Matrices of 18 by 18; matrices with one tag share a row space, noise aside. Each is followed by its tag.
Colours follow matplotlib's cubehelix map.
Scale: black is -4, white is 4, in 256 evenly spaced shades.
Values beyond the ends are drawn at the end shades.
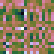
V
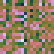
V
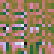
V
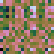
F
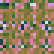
F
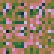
V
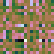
V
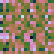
F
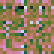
V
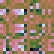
V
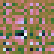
V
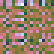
V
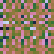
F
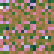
F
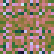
V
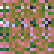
F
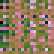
F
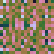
F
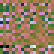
F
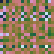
F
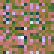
V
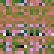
V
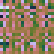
F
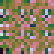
F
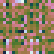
V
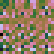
F
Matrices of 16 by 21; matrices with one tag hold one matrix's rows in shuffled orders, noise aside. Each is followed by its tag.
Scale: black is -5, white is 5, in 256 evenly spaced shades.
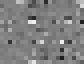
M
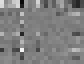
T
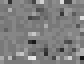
M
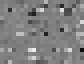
M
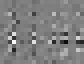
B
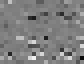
M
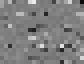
M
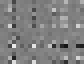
B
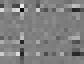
T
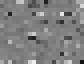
M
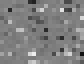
M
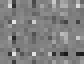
B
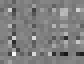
B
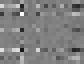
T
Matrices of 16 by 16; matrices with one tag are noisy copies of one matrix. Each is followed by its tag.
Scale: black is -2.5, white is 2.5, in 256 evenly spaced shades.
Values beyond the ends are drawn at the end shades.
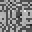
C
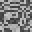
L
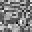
L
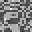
L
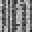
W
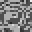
L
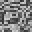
L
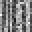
W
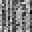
W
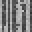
W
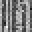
W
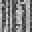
W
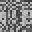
C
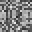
C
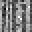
W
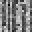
W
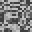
L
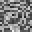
L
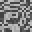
L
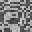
L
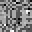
C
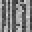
W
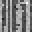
W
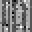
W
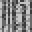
W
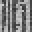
W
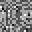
C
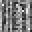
W
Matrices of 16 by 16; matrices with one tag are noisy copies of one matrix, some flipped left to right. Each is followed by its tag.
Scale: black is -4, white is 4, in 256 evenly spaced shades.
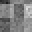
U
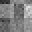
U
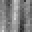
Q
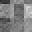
U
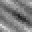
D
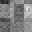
U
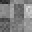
U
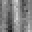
Q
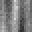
Q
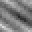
D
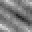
D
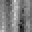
Q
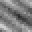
D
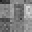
U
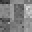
U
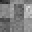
U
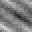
D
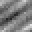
D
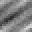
D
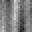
Q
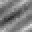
D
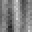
Q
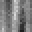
Q
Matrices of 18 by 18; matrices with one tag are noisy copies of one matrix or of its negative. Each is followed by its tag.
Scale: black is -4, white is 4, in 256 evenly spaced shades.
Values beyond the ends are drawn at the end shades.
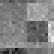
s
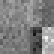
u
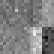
u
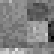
s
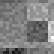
s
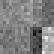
u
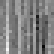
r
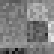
s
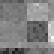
s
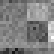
s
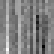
r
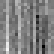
r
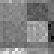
s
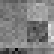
s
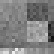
s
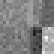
u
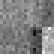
u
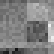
s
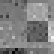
s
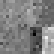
u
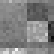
s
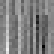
r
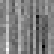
r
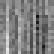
r
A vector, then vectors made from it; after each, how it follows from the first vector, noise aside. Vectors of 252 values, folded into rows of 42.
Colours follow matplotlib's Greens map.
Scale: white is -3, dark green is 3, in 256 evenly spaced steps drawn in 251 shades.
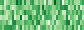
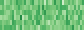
shrunk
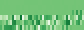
partly zeroed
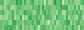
shrunk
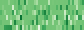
partly zeroed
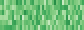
shrunk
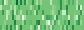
partly zeroed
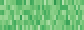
shrunk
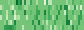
partly zeroed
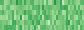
shrunk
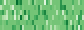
partly zeroed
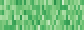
shrunk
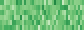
shrunk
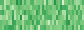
shrunk
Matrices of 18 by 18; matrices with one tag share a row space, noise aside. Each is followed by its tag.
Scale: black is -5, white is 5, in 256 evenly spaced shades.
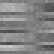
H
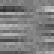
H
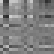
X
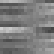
H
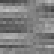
H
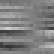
H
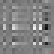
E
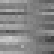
H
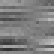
H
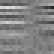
H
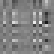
E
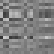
X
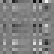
E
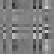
E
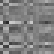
X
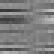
H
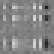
E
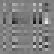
E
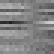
H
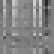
E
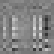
E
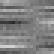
H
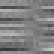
H
